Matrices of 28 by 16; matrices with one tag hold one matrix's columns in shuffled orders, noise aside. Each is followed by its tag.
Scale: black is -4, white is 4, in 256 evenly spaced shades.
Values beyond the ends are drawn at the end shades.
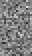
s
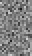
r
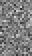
s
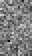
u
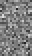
s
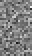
s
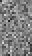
u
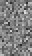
r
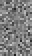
r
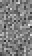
u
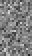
r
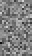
s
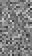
s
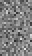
r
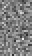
r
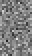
r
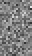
s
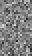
u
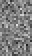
u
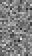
r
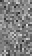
u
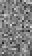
u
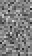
s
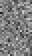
r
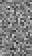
s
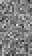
u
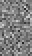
s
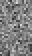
u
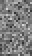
u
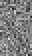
r
